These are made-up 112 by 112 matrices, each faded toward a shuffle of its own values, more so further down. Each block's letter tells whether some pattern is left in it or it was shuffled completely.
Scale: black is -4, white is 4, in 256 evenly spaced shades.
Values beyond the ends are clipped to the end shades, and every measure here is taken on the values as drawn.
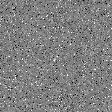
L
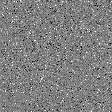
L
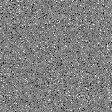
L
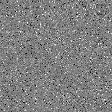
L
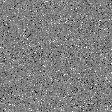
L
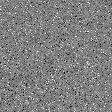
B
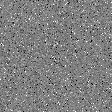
B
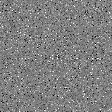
L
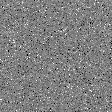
B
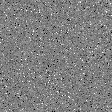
B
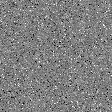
B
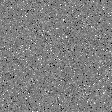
B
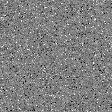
L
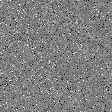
B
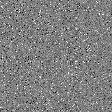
L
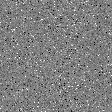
B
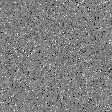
B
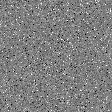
B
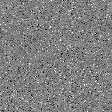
L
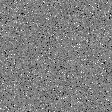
B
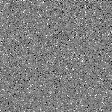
L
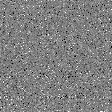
L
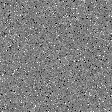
B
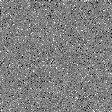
L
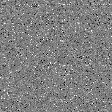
L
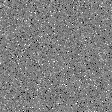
B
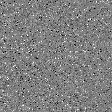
L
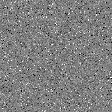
L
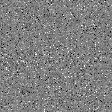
L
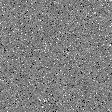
B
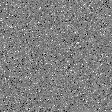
B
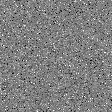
B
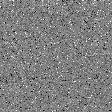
L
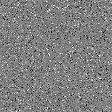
L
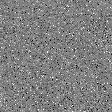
L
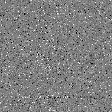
L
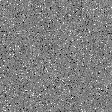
L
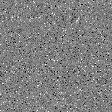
L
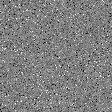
B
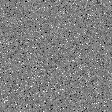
B
